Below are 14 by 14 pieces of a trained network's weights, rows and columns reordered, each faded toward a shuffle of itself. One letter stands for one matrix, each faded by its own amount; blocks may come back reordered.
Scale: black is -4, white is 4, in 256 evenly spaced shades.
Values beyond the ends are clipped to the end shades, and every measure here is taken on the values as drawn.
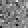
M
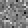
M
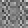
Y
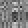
Y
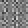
Y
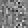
M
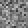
M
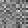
Y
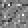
M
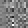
Y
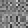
Y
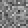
Y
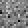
M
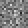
M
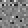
M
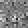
M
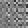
Y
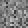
Y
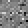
M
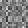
Y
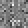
M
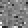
M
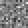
M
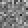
M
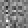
Y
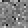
M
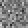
M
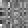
Y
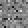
M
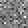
M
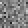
M
